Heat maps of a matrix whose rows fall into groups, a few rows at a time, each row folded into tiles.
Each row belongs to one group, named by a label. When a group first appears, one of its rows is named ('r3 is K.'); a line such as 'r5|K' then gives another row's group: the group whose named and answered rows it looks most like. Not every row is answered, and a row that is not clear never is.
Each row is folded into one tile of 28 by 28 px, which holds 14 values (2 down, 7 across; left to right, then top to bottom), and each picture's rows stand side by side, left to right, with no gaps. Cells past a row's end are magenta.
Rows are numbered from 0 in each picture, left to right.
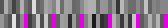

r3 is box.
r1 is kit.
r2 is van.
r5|kit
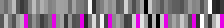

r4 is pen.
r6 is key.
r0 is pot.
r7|pot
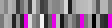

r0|van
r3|box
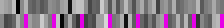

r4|van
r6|kit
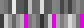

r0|pot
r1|pen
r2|key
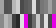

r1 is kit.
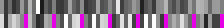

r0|key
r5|key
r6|key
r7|box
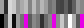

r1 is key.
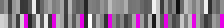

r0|pen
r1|kit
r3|key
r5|van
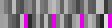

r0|pen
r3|pen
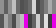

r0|pot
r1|kit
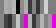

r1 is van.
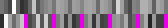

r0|pot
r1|kit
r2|box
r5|box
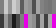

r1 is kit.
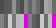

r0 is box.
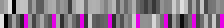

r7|kit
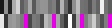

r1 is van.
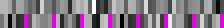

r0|box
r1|pot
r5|kit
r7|pot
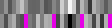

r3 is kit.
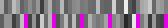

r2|kit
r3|pot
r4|pen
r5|box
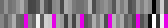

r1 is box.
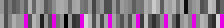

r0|key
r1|van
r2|box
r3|pen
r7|pen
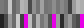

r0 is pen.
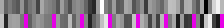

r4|pen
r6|box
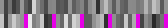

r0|key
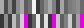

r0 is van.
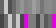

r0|kit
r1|box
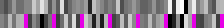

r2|kit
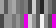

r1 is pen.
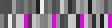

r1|pot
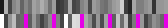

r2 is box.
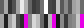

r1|pen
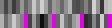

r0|key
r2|pot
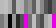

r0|box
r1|pot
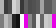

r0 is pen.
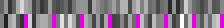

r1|key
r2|key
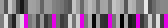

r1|box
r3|box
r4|box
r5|kit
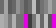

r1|kit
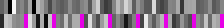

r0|pot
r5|pot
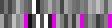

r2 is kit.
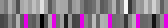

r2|box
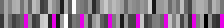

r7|box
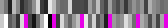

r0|pen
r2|pot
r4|key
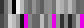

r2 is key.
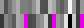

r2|van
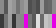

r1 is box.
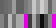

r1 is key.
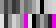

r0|key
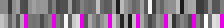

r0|pen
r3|pot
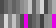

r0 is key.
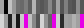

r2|key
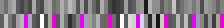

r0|pot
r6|kit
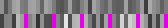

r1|box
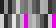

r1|pen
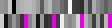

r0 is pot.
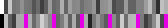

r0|van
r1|key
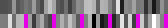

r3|box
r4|kit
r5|key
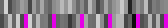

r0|kit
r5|kit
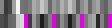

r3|van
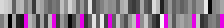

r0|box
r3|kit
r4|pot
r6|key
